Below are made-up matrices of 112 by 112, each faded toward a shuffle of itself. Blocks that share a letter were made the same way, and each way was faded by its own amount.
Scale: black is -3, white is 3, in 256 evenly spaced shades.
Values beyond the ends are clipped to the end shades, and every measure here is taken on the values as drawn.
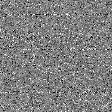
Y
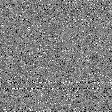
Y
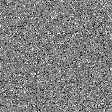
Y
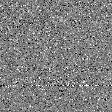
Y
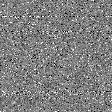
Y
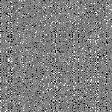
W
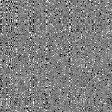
W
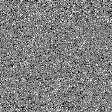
Y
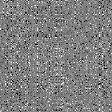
W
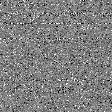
Y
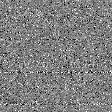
Y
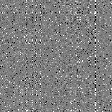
W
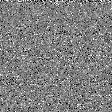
Y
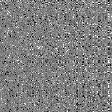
W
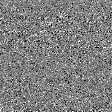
Y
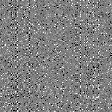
W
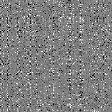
W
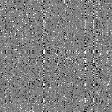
W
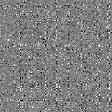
W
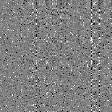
W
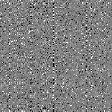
W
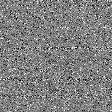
Y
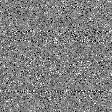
Y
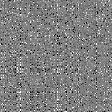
W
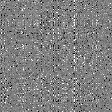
W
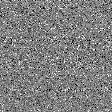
Y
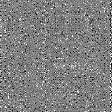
W
